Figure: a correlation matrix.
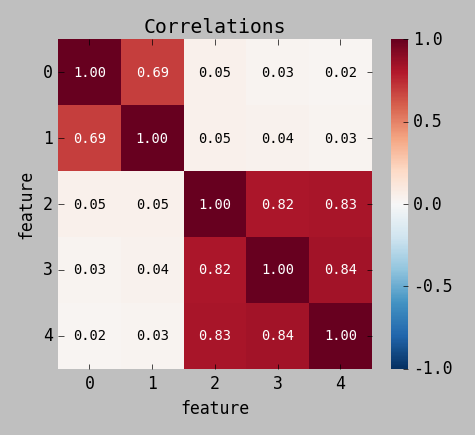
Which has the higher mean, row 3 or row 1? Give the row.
3
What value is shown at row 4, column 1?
0.03
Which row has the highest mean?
2
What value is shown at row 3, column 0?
0.03
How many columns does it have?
5
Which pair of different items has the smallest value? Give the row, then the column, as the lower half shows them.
4, 0
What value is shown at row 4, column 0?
0.02
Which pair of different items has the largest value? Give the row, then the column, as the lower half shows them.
4, 3
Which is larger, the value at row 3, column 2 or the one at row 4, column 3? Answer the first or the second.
the second
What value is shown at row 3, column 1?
0.04
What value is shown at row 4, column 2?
0.83
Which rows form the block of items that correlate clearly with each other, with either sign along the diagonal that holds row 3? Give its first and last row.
2 to 4
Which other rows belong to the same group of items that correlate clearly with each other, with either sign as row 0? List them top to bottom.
1
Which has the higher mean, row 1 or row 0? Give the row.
1
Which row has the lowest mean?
0
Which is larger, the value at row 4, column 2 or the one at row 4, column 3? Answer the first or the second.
the second
